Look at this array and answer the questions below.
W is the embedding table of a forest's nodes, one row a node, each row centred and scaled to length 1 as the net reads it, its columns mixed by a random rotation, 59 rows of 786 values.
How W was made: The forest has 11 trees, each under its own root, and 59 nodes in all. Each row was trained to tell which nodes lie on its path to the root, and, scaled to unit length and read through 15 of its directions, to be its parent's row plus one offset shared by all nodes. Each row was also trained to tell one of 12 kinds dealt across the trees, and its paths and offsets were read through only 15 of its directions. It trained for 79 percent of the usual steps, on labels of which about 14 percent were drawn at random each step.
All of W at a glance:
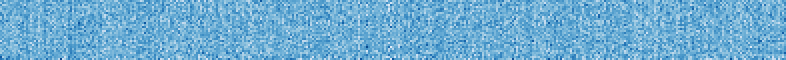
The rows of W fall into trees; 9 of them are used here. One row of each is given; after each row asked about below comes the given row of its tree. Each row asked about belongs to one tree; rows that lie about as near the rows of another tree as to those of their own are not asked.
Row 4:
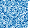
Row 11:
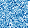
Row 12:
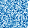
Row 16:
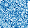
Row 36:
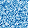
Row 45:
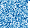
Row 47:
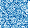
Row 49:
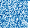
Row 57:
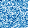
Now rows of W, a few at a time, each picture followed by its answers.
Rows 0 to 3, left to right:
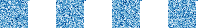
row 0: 57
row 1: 45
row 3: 36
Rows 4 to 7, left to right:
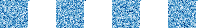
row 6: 12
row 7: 49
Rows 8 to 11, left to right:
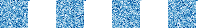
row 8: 49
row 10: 57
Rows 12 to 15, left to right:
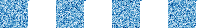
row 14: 4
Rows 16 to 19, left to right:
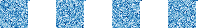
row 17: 36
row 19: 16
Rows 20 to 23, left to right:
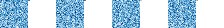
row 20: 47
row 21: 47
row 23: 47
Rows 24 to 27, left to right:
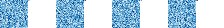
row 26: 36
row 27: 11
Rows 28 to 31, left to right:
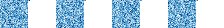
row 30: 36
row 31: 4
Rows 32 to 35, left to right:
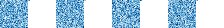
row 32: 12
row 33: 47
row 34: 11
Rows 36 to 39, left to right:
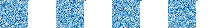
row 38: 16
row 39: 57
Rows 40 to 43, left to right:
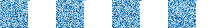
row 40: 12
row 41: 12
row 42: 36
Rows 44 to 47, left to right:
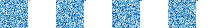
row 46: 16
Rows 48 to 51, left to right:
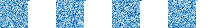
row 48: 36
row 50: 11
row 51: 12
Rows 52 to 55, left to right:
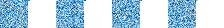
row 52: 16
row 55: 47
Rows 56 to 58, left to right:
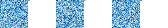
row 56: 57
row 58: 47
